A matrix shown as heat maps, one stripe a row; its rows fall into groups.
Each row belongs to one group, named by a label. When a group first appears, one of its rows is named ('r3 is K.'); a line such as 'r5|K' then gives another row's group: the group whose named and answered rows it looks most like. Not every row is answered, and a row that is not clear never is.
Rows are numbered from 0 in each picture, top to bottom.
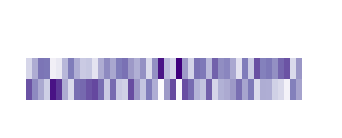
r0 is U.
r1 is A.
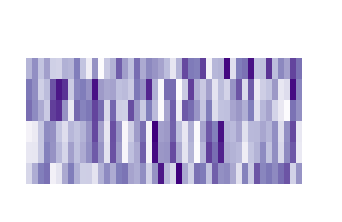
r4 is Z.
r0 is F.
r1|A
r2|A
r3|Z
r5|U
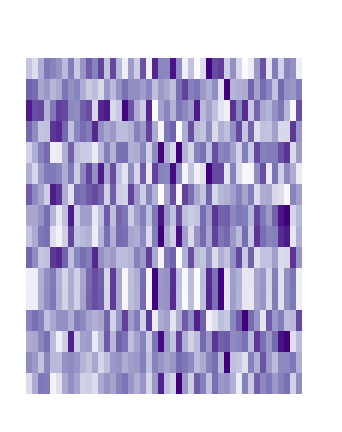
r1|F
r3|A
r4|U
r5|Z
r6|A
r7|U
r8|U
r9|A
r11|Z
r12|F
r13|U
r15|U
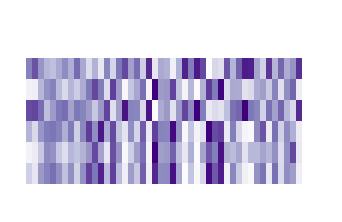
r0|F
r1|Z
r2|F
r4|Z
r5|Z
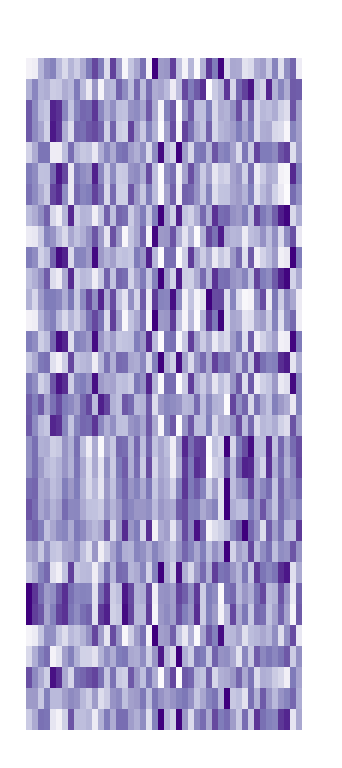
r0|Z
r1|F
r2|A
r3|A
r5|A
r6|A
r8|Z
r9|A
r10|U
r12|Z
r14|U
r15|A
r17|A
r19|F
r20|F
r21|F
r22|F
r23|F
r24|U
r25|F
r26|F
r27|Z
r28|U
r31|U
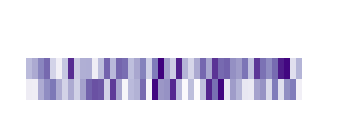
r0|U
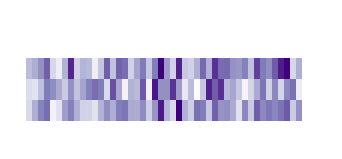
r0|U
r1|Z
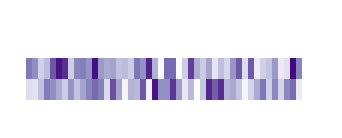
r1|Z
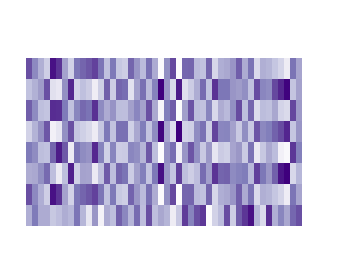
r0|A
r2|A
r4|A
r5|U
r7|F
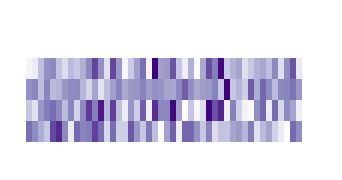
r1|F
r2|Z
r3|A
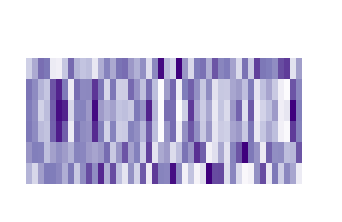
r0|U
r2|A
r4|F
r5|Z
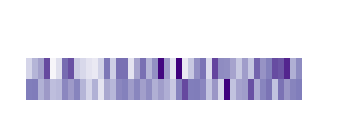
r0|U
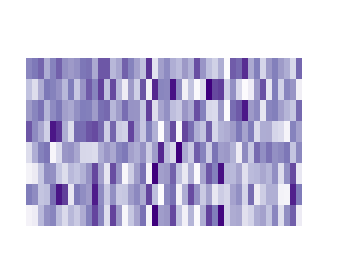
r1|Z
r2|F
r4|U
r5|Z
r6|A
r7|Z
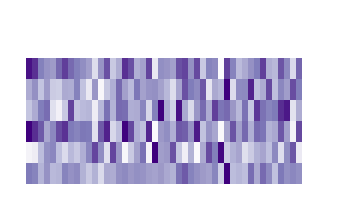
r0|F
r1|F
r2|U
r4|Z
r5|F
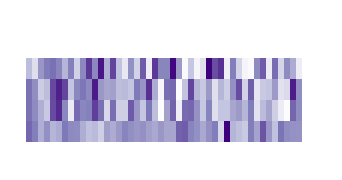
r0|Z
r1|A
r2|A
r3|F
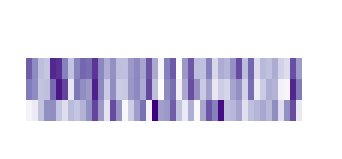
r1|A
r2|Z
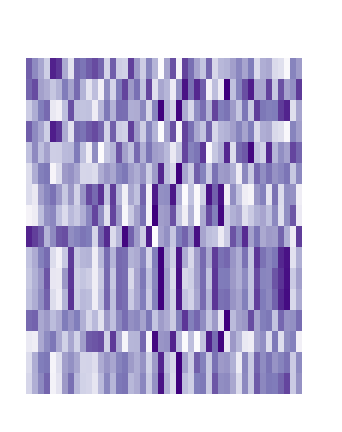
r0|A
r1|F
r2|U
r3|A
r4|F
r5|U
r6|Z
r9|U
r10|U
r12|F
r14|U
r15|U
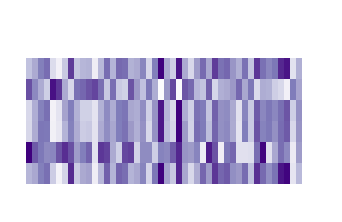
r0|U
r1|A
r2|U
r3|U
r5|U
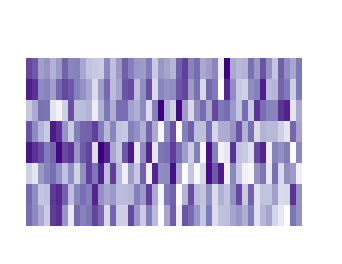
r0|F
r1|F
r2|U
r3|A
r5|Z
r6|A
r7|A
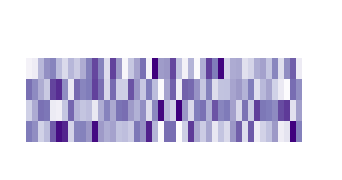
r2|U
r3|A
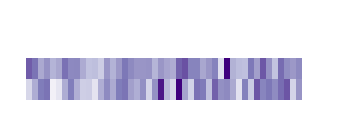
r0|F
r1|U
